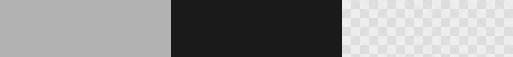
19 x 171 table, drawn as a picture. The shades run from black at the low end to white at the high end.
The table splits into one row of 3 panels. Panel 1,1: high, flat. Panel 1,2: very low, flat. Panel 1,3: very high, checkered, faint in contrast.
